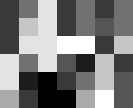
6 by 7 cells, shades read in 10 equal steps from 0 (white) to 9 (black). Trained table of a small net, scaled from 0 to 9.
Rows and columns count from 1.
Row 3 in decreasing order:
7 7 2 1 1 0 0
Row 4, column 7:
7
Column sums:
26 28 22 36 26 24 31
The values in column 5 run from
0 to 8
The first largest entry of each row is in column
1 1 1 5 3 3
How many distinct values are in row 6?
5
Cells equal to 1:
7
